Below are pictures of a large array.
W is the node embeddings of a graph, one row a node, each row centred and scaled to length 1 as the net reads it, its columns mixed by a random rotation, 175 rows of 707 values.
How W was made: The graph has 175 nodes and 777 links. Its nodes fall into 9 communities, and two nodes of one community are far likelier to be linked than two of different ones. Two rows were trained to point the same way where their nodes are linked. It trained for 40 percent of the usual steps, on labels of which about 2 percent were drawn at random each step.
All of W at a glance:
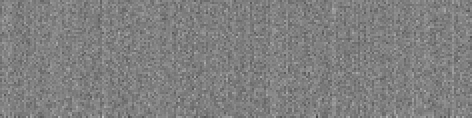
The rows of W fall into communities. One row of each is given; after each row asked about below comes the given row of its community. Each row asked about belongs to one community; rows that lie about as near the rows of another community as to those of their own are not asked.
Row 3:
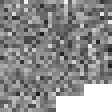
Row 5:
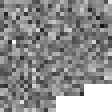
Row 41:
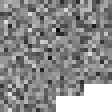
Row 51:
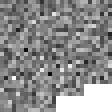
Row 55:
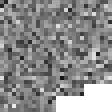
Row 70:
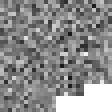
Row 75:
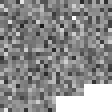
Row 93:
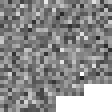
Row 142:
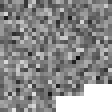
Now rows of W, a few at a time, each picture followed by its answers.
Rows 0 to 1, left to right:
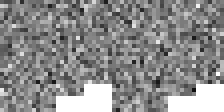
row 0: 93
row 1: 5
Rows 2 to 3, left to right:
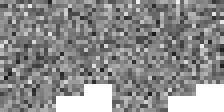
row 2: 51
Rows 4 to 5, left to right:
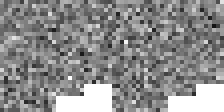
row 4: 51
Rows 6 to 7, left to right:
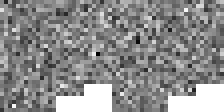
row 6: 55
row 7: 41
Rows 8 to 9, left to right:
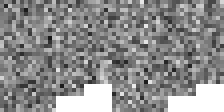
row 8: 142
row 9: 41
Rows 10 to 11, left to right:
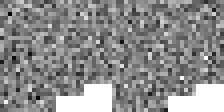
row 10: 142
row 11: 3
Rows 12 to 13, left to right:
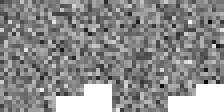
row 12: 75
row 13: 75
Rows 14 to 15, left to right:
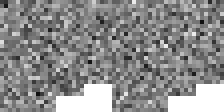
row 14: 93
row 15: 75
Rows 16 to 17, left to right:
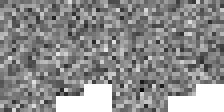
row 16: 70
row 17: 75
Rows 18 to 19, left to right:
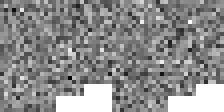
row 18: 93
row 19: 70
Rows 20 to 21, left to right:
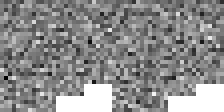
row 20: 51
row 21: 51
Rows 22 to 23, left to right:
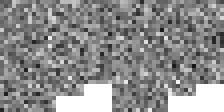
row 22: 3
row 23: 142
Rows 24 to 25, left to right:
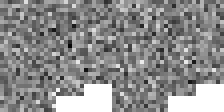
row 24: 75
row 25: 41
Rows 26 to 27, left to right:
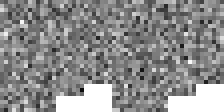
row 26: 5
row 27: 75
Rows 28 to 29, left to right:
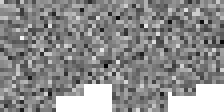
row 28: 3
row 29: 142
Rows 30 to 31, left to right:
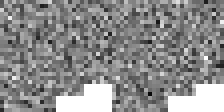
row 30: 3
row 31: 3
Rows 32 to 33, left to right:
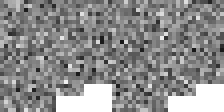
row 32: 142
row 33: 3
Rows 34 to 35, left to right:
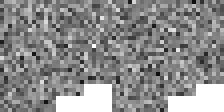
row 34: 41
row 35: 75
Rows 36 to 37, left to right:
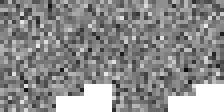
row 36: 5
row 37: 3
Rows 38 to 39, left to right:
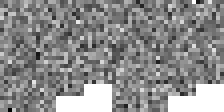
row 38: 70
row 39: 93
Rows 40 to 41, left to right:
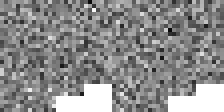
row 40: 70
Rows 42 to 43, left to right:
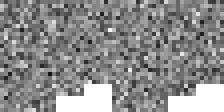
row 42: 5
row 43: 142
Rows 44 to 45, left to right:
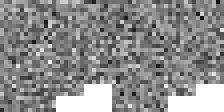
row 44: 3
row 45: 75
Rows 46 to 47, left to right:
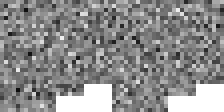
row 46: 142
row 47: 41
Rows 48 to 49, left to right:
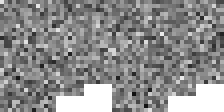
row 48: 55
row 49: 51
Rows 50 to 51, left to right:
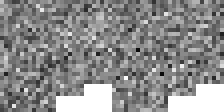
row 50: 55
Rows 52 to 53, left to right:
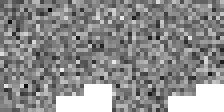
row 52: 51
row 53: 3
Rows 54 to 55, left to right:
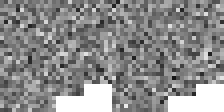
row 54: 70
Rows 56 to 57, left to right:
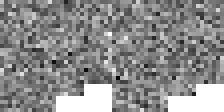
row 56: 70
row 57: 51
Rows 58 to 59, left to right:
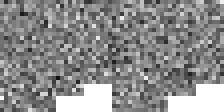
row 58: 3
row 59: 41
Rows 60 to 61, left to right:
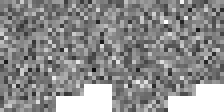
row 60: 75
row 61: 70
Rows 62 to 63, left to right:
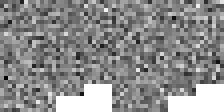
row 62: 51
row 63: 41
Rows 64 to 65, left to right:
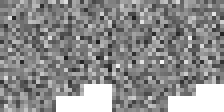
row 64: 3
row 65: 3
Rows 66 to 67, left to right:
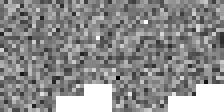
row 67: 51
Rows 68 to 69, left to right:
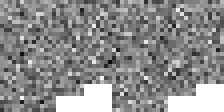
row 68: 3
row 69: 41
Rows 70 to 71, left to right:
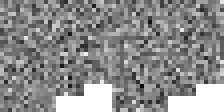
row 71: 5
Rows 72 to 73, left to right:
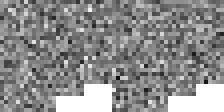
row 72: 41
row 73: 51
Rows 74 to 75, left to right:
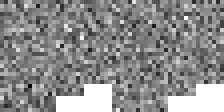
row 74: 5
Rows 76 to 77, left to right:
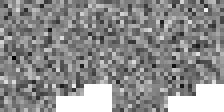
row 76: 142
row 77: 70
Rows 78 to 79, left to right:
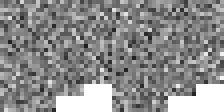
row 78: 3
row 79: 5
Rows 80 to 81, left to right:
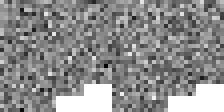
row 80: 3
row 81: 41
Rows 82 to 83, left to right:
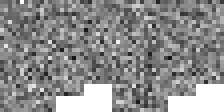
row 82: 75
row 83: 51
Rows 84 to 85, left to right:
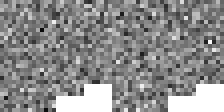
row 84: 5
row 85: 142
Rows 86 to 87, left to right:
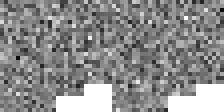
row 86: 70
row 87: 70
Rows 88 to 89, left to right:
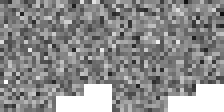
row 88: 93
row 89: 41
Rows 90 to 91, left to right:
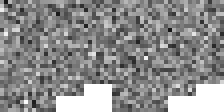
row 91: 41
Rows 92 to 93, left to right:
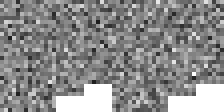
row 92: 75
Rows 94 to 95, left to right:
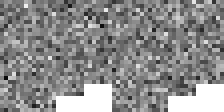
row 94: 51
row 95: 93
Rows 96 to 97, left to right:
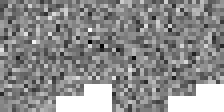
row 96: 51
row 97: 41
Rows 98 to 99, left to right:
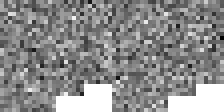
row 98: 70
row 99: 51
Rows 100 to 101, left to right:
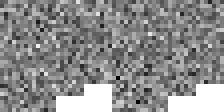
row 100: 5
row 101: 51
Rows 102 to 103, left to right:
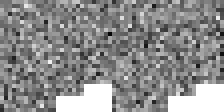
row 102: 3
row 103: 3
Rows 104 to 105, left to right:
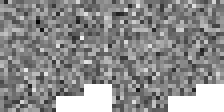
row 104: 5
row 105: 5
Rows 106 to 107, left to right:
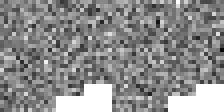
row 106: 70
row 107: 3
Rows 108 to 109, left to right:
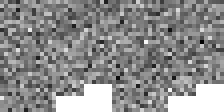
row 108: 75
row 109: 51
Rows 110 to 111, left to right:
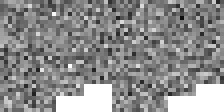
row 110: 51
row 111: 75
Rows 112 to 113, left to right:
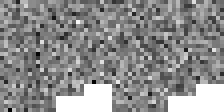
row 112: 75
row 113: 93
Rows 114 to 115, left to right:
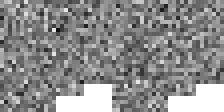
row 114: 41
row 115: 70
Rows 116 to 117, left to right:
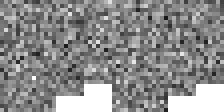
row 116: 41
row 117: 142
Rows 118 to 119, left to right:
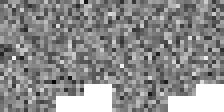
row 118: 93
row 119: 93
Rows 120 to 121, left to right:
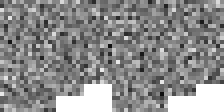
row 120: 3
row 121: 142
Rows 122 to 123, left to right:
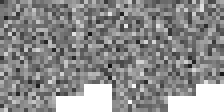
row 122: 75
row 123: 41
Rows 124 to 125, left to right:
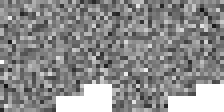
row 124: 3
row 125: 5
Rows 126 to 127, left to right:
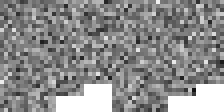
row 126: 75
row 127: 93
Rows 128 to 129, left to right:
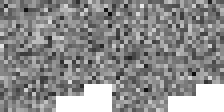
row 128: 142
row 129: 51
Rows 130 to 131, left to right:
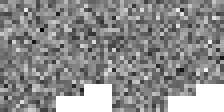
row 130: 5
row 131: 41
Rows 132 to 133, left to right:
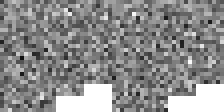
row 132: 41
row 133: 75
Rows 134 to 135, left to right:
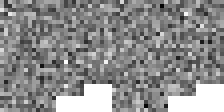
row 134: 70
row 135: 5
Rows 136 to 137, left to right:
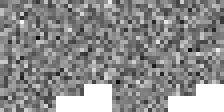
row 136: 5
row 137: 70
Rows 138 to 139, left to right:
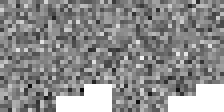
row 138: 5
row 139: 93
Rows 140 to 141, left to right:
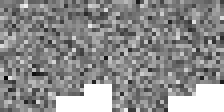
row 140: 51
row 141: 142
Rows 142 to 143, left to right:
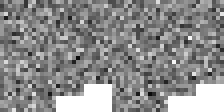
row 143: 93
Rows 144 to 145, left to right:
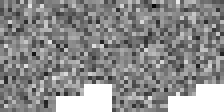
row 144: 75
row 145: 3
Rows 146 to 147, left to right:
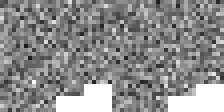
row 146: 70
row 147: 75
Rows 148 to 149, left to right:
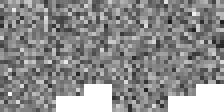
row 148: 41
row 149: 142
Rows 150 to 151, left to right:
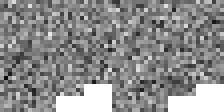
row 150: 51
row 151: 93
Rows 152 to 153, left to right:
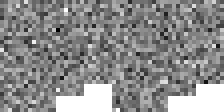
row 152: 41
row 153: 75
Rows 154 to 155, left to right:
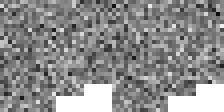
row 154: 75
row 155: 55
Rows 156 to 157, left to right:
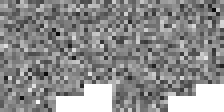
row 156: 75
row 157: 55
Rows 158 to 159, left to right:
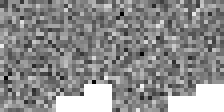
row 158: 51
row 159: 142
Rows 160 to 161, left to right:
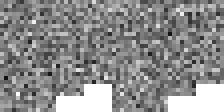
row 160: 51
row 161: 41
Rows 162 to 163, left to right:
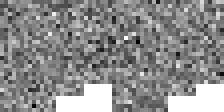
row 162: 51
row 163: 41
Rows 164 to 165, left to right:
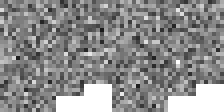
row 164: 70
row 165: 41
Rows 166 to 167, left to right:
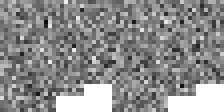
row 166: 3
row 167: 70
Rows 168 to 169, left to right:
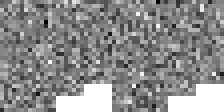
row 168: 3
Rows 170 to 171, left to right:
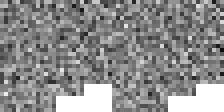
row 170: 93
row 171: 93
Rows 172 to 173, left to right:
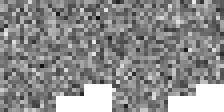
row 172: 5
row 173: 93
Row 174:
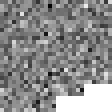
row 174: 5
